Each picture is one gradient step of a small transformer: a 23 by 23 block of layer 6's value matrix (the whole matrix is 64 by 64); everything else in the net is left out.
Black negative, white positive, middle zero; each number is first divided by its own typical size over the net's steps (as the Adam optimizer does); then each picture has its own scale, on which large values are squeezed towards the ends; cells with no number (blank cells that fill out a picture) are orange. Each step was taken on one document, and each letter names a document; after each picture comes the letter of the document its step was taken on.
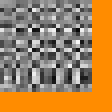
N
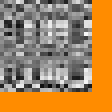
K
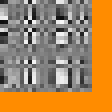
N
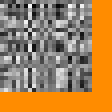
N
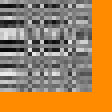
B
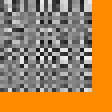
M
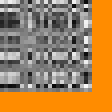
B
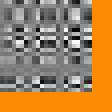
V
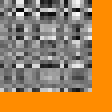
K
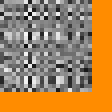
N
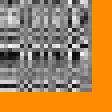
B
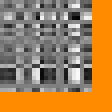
V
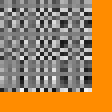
M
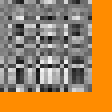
K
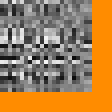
B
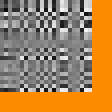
M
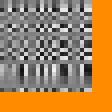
M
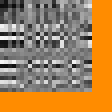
B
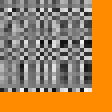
M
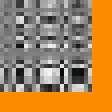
K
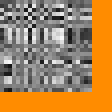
N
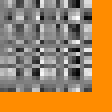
V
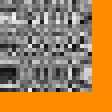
B
